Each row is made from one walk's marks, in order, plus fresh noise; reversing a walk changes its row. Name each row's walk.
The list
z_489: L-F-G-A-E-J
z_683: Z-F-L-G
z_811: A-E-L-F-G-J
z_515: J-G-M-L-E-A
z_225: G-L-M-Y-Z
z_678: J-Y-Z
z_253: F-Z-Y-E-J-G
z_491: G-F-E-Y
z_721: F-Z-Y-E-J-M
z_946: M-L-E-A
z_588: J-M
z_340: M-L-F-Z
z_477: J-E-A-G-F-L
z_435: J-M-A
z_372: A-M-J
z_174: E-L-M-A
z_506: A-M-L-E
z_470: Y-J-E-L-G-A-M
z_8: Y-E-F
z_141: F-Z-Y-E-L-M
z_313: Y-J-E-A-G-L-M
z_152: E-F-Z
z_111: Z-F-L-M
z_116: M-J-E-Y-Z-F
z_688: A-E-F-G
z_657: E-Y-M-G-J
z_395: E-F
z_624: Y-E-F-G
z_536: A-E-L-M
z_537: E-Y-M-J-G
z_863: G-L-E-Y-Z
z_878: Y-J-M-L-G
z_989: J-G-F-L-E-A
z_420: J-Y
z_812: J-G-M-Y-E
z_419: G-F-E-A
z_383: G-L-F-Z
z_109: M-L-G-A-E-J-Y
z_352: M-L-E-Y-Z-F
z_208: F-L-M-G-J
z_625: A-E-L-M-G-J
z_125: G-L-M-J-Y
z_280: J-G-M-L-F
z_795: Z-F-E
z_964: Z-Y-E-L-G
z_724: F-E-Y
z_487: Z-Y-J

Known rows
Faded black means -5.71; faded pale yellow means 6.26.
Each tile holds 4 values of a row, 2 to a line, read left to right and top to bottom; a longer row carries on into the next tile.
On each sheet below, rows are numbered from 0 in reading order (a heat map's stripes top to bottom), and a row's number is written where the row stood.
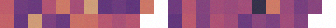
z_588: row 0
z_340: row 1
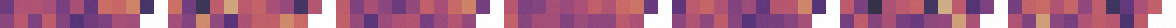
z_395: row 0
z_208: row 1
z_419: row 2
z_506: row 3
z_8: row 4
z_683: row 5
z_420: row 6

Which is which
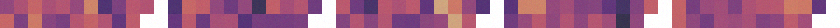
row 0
z_109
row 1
z_152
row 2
z_477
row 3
z_678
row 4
z_989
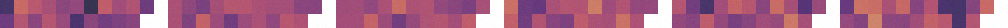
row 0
z_352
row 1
z_141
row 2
z_253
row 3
z_536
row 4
z_111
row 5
z_487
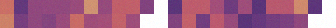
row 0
z_515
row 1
z_795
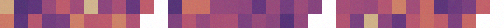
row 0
z_470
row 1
z_863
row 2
z_125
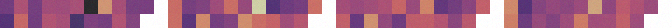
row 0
z_383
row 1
z_372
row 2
z_721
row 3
z_174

